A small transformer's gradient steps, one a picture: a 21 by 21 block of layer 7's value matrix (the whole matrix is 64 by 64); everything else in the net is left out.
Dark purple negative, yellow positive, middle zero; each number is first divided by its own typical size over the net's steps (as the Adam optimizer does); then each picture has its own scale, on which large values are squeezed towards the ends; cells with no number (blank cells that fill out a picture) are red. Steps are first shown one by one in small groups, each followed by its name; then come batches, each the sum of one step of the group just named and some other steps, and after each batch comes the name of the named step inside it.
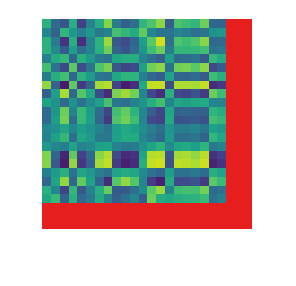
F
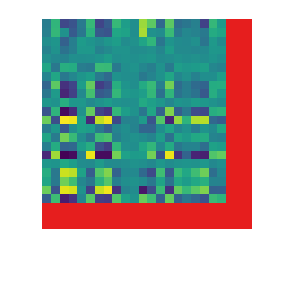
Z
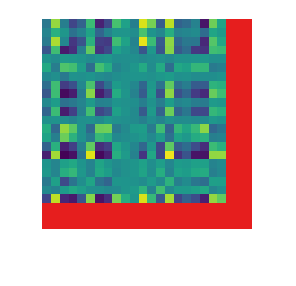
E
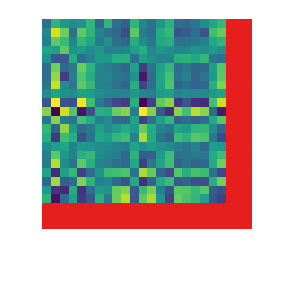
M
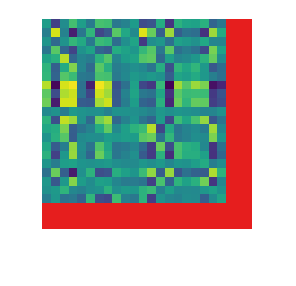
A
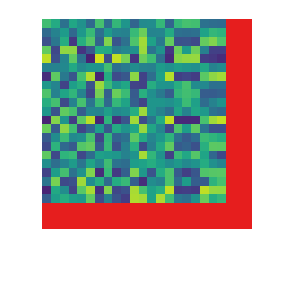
F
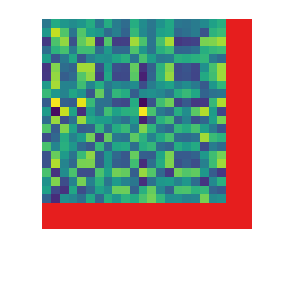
M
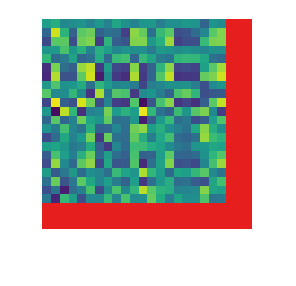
M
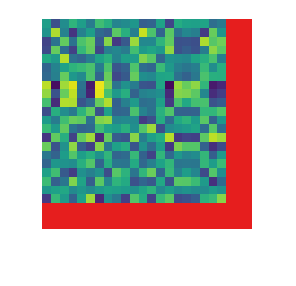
A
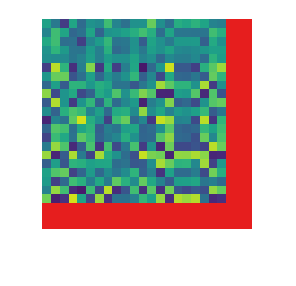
F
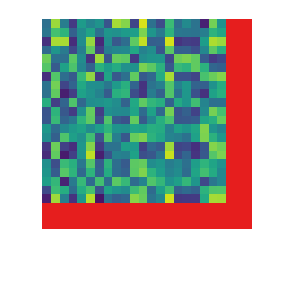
E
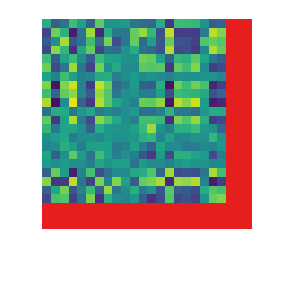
A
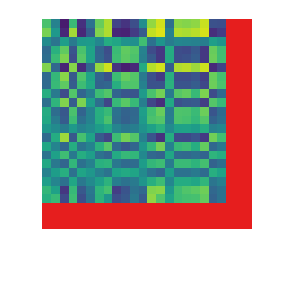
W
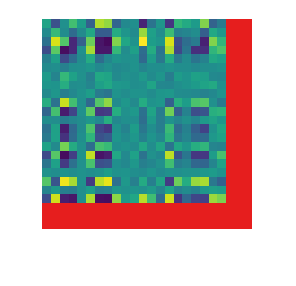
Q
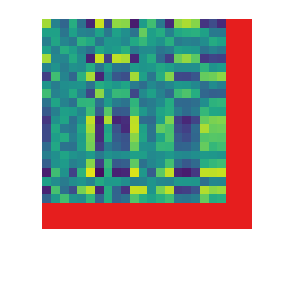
W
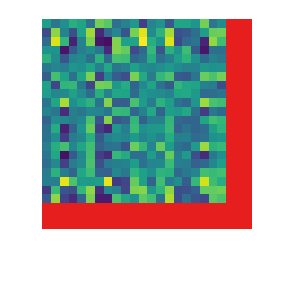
Q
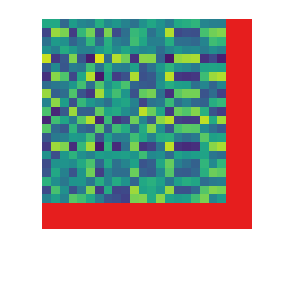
W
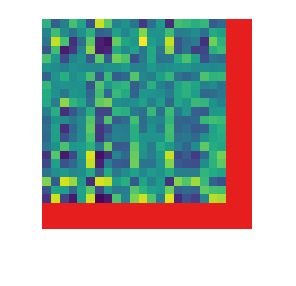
Q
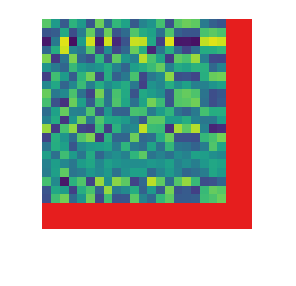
W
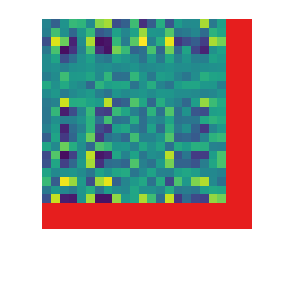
Q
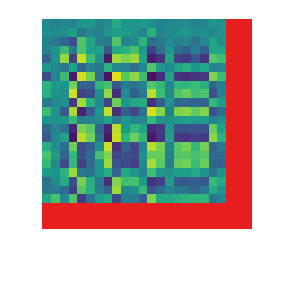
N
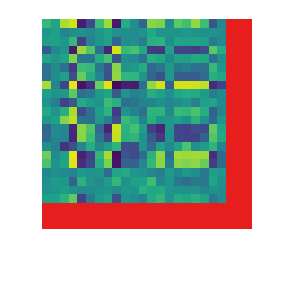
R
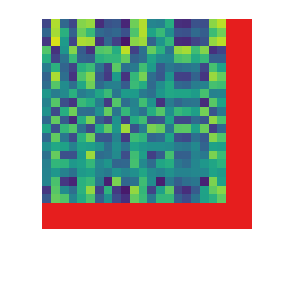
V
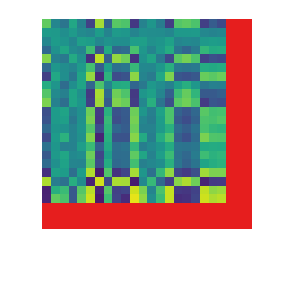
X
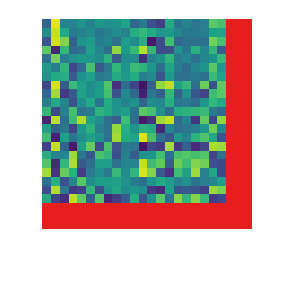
R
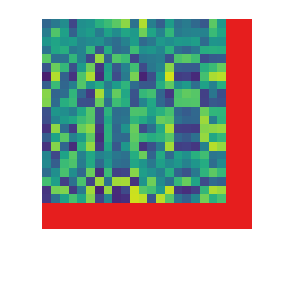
X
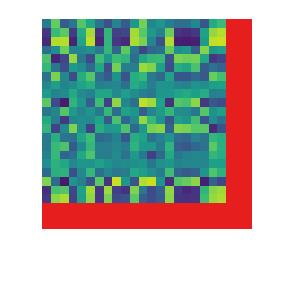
V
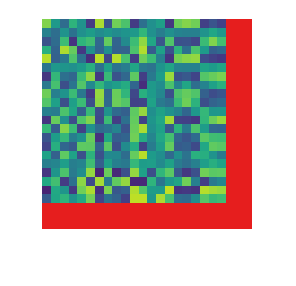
X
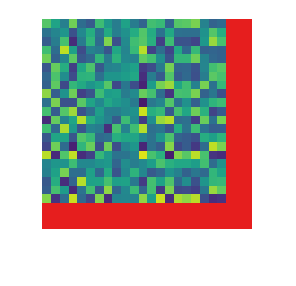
R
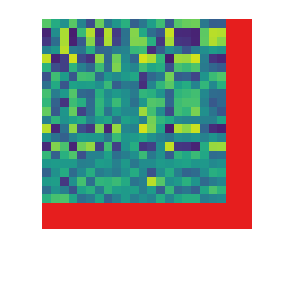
R
